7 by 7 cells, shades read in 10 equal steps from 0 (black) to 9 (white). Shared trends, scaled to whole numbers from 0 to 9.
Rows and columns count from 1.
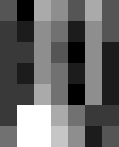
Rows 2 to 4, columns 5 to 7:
1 5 3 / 0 5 1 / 1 5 1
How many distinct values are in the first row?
4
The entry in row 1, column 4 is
5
